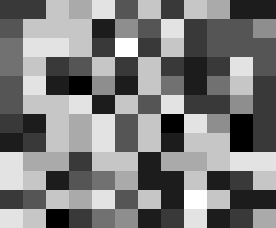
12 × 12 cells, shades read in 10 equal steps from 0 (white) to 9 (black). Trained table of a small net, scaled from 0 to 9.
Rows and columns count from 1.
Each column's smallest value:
1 1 1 1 1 0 2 1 0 2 1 1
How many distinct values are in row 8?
7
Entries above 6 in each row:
5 2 3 5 5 4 5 5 2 5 4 6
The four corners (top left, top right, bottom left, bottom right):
7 8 1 3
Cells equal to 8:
21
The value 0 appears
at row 3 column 6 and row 11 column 9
